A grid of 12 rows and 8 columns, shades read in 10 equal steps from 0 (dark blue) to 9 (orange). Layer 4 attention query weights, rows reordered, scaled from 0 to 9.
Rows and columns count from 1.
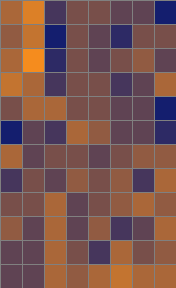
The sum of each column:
51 59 44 50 47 45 47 47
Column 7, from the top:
3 4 5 3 3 3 5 2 6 3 4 6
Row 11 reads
3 3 6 4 2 6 4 5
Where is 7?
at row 2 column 2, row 4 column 1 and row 12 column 6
